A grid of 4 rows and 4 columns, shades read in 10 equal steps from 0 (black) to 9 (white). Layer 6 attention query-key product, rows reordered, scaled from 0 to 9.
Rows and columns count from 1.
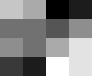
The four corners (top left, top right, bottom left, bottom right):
7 1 2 8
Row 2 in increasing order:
3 4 4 5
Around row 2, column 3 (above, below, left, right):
0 6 4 5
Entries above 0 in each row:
3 4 4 4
